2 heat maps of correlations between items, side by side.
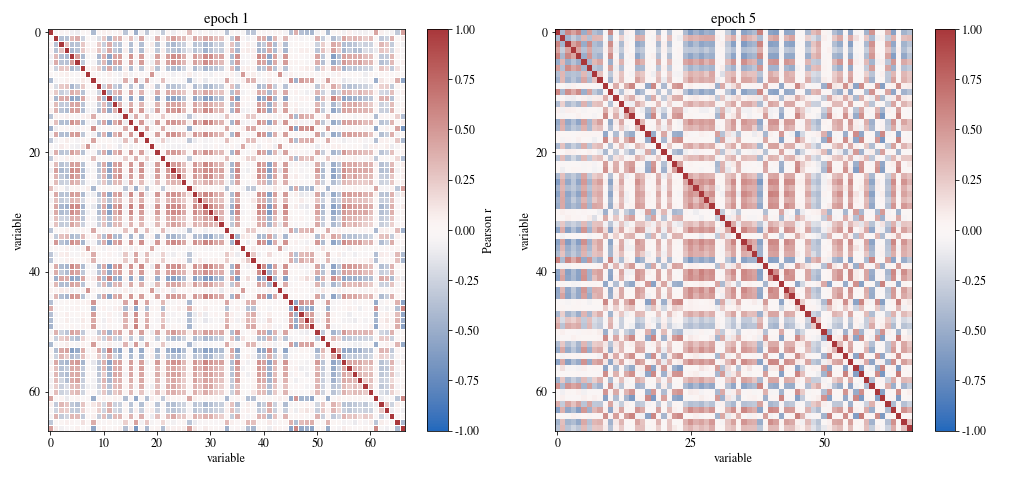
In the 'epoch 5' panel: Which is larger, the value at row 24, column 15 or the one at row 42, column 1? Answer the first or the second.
the first
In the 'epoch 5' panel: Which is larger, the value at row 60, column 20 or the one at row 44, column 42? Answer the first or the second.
the second
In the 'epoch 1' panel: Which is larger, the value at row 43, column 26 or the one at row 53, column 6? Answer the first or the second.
the second
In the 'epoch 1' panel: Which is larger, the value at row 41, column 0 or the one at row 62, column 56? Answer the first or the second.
the first
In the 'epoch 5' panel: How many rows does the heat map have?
67
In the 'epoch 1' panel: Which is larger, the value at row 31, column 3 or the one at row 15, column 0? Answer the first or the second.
the second
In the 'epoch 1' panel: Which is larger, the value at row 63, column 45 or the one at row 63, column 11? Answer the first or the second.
the second
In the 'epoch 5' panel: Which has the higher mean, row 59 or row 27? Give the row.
27
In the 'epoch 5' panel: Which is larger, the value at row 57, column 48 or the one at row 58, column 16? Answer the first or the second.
the second
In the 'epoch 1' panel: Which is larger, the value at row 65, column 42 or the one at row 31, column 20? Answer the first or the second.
the second
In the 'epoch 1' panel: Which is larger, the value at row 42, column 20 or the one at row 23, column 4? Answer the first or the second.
the second
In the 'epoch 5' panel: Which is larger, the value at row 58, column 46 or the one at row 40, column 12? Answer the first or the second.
the second
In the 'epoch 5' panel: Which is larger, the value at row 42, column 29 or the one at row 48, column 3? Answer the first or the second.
the second
